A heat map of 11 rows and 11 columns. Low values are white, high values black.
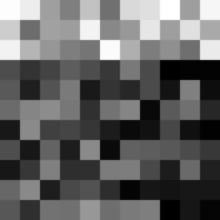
No regular stripes run through it. A horizontal seam about 30% of the way down splits the table, and the bottom part is higher. On average the colour sits 60% of the way up the scale. The bottom right is the smoothest part.
